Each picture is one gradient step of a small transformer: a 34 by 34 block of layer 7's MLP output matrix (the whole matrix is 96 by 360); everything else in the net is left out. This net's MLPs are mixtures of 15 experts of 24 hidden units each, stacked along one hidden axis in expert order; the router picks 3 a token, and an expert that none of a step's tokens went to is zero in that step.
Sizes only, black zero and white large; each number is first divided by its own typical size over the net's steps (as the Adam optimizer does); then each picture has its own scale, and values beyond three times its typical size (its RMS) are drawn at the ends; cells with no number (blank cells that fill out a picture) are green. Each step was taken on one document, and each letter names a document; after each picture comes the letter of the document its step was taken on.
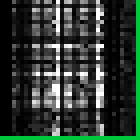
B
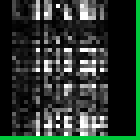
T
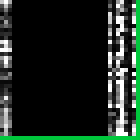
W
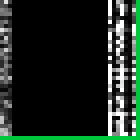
W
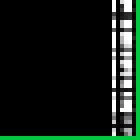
B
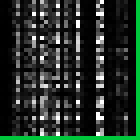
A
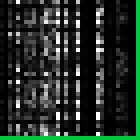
A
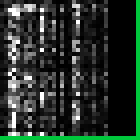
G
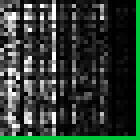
G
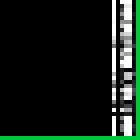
B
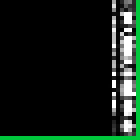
B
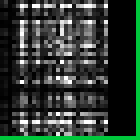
T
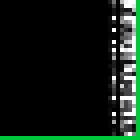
B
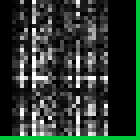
T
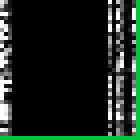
W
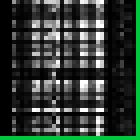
B
